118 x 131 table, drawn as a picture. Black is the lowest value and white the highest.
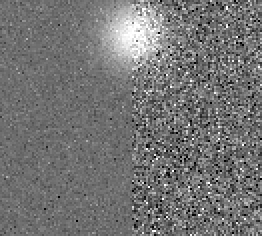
Ninth with the highest average: top middle. Seam: vertical, 50% of the way across, the left part calmer. Stripes: none. Bumps: one, in the top middle.
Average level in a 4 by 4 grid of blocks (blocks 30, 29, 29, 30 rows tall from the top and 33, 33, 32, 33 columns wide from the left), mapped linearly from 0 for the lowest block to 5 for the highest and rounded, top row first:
0 4 5 0 / 0 1 1 0 / 0 0 0 0 / 0 0 0 1
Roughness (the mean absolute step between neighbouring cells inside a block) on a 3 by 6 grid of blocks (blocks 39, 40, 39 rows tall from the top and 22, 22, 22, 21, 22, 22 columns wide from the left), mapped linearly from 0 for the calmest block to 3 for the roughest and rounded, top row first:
0 0 0 3 3 3 / 0 0 0 3 3 3 / 0 0 0 3 3 3
